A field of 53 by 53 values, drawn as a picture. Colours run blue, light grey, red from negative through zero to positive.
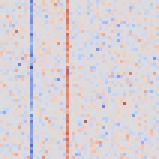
Slope: none. Histogram: heavy tails on both sides. Odd lines: columns 11 and 23. Average level on the scale: 50%.
